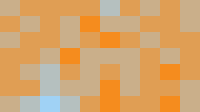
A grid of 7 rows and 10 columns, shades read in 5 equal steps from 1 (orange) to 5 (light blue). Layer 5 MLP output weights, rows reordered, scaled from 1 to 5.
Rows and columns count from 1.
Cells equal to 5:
1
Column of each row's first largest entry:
6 2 1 3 3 3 3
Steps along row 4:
same up down up same same down up down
